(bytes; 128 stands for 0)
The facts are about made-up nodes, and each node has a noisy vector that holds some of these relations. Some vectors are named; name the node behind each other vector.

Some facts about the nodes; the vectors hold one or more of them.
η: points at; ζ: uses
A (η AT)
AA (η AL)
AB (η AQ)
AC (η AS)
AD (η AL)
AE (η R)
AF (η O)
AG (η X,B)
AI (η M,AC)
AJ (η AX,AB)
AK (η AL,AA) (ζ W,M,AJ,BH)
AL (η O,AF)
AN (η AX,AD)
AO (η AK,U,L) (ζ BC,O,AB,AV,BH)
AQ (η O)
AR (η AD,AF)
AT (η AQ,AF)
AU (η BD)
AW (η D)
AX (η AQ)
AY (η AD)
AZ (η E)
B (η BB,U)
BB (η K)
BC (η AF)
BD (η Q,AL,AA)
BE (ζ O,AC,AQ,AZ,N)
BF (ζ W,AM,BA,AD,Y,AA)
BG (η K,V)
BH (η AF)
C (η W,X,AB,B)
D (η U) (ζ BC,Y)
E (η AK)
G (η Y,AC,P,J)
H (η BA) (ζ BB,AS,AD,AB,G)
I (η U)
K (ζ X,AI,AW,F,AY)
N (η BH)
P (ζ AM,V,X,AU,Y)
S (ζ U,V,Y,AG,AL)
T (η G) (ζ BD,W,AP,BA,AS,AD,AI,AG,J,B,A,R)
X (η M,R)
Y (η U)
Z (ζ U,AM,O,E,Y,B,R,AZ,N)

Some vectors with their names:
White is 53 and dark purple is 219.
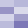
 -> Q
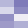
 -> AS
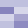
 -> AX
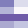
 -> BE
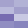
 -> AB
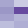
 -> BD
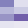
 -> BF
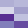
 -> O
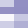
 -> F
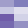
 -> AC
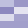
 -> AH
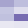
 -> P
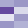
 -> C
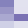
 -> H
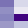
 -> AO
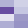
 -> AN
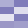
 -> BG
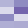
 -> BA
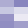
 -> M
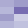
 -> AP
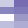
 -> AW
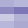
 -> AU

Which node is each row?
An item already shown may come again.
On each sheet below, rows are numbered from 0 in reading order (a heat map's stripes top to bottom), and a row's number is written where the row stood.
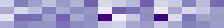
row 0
L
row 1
E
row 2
AZ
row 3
AO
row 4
AY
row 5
AO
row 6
L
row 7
BB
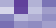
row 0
Y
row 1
BB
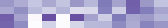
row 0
AZ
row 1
K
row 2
K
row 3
J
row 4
B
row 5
AJ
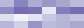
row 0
AI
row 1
AE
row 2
AU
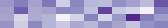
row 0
AG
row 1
G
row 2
F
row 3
AD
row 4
D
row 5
U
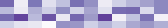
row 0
Z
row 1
T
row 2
I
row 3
AK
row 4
AY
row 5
R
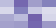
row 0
V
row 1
AC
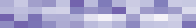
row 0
AQ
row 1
AV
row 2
V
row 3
X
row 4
AT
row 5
X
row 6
AF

